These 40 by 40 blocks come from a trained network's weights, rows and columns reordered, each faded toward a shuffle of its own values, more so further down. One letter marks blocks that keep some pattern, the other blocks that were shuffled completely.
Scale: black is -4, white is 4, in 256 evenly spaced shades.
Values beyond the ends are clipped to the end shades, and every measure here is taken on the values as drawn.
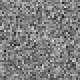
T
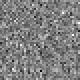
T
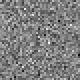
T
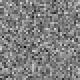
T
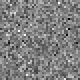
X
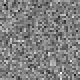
X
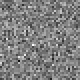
T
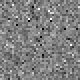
X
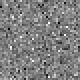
X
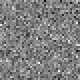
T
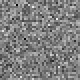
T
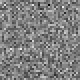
T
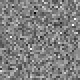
T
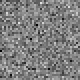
T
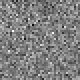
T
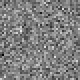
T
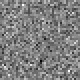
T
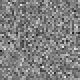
T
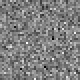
X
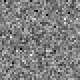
X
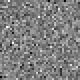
T
